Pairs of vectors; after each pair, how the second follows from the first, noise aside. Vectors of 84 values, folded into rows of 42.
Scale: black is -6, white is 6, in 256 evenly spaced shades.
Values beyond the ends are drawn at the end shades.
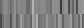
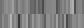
shuffled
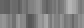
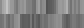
wrapped around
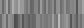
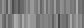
negated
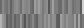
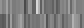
shuffled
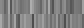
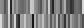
scaled up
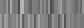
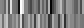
scaled up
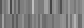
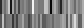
scaled up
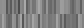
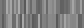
negated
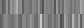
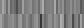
negated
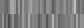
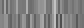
shuffled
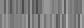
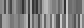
scaled up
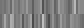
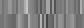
shuffled
